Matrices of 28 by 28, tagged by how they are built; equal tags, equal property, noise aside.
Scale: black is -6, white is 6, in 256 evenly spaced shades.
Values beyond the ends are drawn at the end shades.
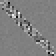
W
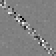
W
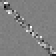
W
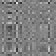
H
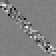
W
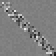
W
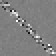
W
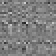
H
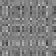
H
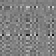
H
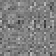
H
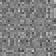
H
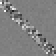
W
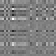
H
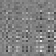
H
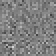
H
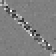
W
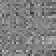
H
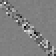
W
